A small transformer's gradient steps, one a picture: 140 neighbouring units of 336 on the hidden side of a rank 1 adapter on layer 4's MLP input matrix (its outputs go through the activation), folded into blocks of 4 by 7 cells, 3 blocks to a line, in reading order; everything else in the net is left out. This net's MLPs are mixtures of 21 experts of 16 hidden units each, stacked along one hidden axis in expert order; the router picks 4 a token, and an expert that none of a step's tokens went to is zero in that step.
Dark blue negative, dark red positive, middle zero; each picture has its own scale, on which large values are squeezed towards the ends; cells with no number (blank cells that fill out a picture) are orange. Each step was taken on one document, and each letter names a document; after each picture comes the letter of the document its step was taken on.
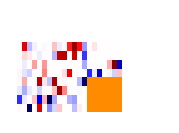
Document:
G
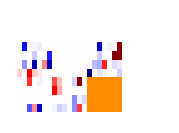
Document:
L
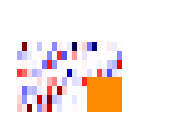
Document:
G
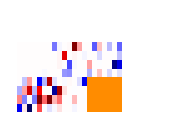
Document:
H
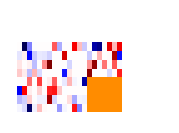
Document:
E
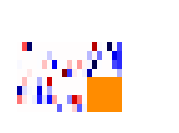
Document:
E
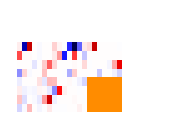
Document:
G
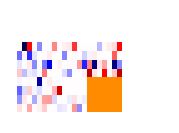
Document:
E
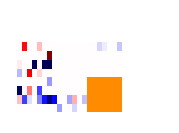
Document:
L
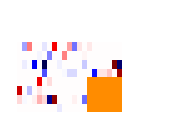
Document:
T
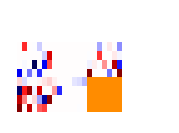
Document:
L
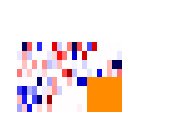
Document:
G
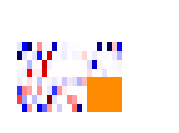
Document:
E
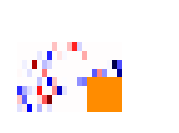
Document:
T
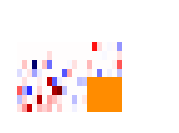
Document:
H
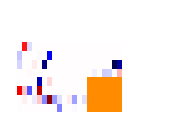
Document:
T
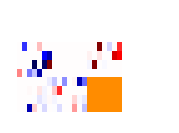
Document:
L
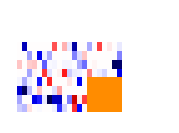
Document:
E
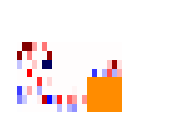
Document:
T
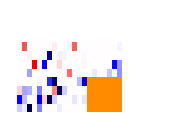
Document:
T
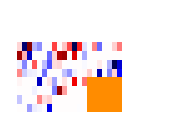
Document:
G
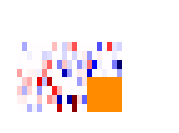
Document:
E
